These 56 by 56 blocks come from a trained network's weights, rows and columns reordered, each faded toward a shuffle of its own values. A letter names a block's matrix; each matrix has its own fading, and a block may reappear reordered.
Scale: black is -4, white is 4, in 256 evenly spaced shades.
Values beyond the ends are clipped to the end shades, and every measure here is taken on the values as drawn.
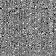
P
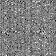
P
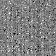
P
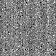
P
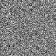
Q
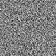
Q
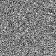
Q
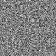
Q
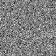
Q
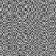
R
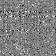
P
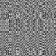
R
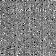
P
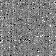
P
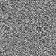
Q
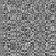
R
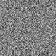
Q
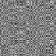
R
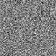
Q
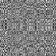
R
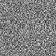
Q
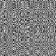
R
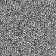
Q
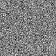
Q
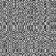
R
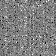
P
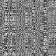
R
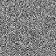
Q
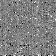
P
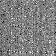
P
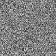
Q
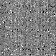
P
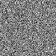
Q
